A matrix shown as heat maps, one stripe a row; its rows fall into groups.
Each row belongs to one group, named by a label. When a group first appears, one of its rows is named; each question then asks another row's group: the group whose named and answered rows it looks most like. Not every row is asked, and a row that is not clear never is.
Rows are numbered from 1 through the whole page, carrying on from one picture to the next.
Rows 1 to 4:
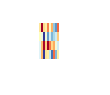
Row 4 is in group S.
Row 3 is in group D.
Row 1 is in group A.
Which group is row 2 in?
S
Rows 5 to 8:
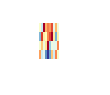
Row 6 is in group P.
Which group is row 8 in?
S
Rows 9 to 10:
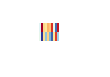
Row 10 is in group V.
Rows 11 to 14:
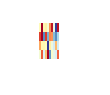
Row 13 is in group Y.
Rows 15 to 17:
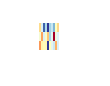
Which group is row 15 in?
S
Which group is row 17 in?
Y
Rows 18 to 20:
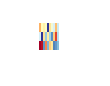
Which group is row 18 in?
Y
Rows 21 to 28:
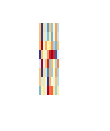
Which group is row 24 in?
P
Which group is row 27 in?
Y
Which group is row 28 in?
P
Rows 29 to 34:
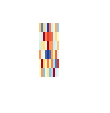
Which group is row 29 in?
Y
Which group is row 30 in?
D
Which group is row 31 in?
P
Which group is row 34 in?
S
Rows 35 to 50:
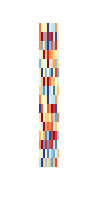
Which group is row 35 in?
Y
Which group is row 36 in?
A
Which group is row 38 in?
D
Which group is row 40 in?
V
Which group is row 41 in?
D
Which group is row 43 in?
Y
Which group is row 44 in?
P
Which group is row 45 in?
A
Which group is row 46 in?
D
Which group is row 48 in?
A
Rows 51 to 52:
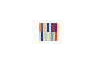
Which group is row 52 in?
V
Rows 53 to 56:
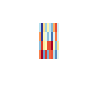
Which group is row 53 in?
V
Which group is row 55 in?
P
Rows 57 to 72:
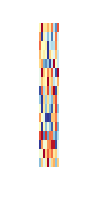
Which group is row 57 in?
A
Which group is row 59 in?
Y
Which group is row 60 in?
Y
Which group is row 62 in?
A
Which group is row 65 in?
V
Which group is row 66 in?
V
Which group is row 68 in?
V
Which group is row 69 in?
A
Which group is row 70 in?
P
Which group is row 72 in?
P
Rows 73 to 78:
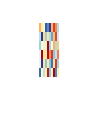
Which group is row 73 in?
S
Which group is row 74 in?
V
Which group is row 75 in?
P
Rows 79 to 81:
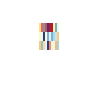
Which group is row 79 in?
A
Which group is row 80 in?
S
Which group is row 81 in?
Y
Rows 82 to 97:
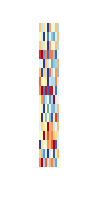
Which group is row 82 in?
Y
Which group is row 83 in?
S
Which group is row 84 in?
Y
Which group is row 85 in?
A
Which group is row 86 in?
S
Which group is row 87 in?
Y
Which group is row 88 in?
Y
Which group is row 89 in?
A
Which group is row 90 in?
S
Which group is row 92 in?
V
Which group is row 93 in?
P
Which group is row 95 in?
P
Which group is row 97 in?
A
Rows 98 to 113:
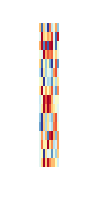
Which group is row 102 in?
V
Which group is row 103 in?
V
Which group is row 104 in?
S
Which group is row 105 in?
A
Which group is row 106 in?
D
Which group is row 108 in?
V
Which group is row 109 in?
V
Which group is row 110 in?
A
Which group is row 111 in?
P
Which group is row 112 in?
S
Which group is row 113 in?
D
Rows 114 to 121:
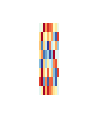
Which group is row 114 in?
D
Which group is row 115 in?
A
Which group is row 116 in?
Y
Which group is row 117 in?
S
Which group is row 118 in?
V
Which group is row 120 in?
A
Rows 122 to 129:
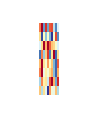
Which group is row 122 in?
A
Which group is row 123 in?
V
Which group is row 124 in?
D
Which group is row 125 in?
P
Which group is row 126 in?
A
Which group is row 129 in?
Y
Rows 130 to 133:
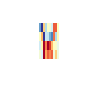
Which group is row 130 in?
V
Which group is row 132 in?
D
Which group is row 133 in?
D
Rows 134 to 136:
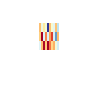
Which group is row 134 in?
Y
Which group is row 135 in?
A
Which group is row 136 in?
D
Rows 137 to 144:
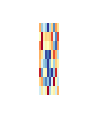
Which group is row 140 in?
S
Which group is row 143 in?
S
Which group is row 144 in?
P
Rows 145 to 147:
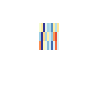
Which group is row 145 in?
S
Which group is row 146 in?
V
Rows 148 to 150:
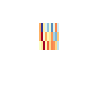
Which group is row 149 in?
A
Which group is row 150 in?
D
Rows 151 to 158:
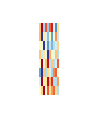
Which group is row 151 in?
A
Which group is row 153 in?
S
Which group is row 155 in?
P
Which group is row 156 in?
V
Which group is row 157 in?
P
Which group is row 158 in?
D
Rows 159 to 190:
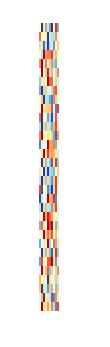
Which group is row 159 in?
V
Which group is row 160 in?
Y
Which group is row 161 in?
S
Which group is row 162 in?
D
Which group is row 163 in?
A
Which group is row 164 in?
P
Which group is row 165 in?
P
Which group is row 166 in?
V
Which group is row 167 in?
S
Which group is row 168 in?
A
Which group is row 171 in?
A
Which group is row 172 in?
P
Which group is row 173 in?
D
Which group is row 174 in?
V
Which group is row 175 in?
S
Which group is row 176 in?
V
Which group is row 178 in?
P
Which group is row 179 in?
V
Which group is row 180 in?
D
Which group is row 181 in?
P
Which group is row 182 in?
D
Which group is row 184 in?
V
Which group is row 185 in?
P
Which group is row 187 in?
Y
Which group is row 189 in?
S
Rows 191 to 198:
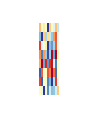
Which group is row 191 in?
Y
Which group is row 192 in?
V
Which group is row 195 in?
A
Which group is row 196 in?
P
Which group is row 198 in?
S
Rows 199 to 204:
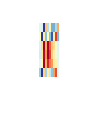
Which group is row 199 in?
S
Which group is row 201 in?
D
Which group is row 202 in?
D
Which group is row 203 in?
D
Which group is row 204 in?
V
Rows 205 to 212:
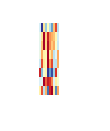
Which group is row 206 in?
D
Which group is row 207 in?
D
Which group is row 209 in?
P
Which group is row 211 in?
D
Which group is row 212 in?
A
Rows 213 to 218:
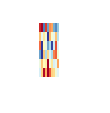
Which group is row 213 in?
A
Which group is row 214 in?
Y
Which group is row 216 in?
V
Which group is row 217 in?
P
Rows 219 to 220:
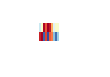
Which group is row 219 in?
D
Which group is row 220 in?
A
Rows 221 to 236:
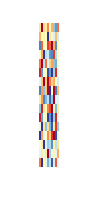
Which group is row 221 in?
A
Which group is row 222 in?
Y
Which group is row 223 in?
P
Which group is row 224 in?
S
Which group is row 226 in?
Y
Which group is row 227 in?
D
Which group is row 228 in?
P
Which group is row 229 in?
S
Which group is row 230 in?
P
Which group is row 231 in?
Y
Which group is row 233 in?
P
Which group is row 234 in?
S
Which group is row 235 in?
P
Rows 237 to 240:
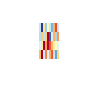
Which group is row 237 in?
V
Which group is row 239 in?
D
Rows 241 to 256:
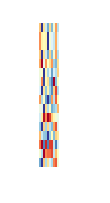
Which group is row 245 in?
A
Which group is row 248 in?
V
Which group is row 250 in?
S
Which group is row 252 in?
V
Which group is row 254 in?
A
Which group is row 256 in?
V
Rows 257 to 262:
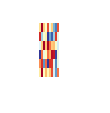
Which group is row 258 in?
Y
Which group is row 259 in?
D
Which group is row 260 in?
P
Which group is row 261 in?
A
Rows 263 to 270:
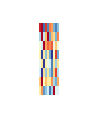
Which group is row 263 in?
A
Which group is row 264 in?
P
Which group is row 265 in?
D
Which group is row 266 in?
V
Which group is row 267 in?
S
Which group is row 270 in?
S
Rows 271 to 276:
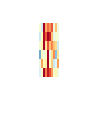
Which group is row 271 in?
D
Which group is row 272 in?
D
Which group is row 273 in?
D
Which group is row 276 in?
D
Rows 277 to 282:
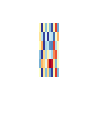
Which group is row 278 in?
S
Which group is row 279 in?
S
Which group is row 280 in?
V
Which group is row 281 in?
P
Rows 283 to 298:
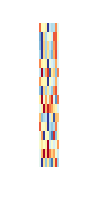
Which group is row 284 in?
V
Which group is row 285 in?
V
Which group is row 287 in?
Y
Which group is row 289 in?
Y
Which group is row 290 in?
V
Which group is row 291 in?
A
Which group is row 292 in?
D
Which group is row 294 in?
Y
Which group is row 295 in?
S
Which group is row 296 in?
P
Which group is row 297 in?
D
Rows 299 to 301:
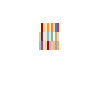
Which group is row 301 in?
P
